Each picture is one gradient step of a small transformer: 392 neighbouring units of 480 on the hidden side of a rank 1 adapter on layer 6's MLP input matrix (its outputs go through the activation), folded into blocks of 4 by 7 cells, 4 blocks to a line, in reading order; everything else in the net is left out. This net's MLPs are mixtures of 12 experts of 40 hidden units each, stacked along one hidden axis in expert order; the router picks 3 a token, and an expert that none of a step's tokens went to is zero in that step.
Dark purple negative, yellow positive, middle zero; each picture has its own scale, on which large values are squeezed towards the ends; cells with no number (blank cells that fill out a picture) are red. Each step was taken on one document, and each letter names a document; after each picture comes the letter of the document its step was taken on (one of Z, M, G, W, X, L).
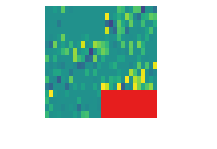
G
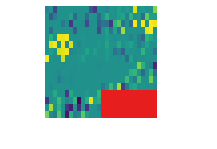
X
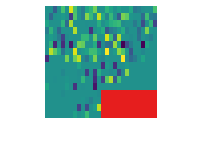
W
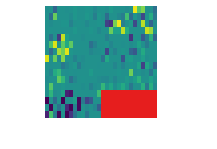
X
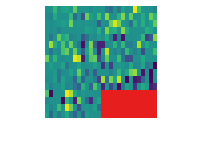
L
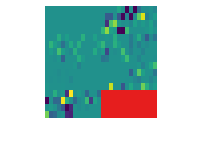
X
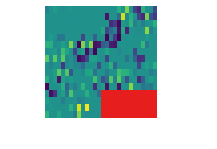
G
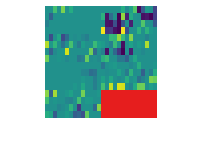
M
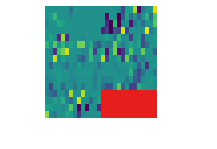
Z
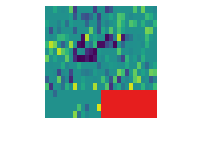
G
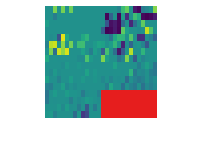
M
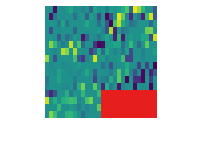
L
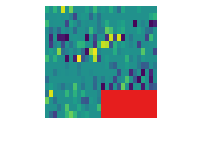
W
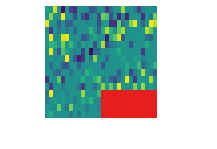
W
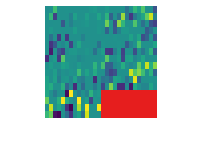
X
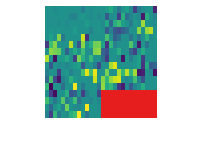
G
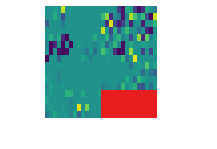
M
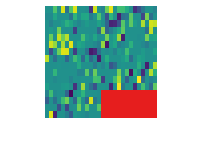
L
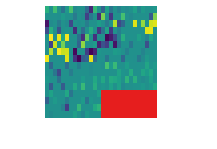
W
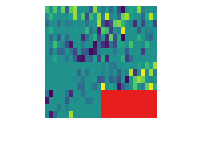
L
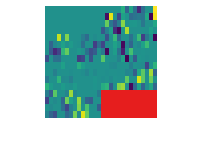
Z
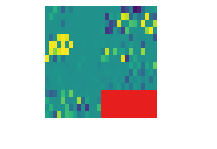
Z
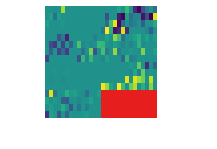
Z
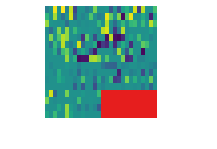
W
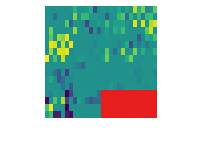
X
